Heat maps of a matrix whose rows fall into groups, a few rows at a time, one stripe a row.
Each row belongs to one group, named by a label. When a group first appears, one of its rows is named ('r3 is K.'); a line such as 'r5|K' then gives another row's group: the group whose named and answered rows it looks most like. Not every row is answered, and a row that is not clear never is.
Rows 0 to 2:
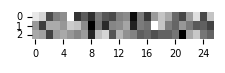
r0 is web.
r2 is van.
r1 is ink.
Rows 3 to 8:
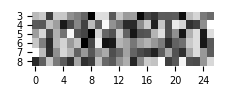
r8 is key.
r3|van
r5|web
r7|van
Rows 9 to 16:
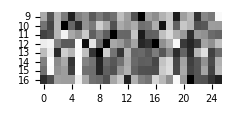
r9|key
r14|web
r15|web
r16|ink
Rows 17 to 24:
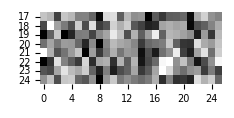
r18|web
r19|key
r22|key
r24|van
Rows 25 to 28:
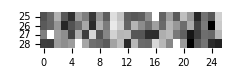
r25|key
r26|key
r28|ink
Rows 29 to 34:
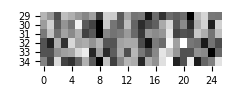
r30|web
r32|ink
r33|ink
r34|key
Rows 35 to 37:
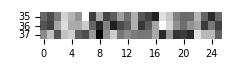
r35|ink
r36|ink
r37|van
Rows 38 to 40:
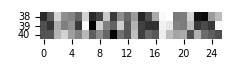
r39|key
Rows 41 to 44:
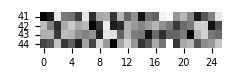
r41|key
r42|van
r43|van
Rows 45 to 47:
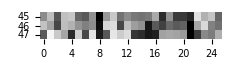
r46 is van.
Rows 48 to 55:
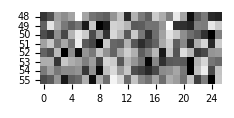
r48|ink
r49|web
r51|web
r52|key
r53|van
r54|web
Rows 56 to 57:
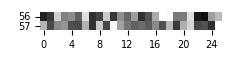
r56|key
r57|key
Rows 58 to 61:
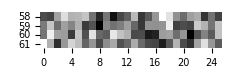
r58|ink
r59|web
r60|web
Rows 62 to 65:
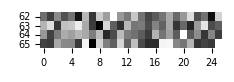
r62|key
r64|ink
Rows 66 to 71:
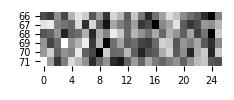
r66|ink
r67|web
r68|key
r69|ink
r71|van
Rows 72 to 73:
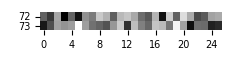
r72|key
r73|ink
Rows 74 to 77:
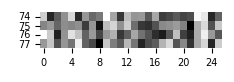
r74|van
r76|van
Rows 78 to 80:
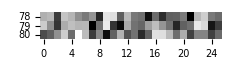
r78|van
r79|van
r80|ink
